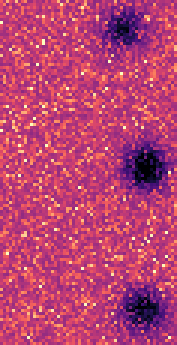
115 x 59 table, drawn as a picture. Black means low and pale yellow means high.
Dips: three. Average level on the scale: 50%. Odd rows or columns: none. Histogram: heavy tails on both sides.
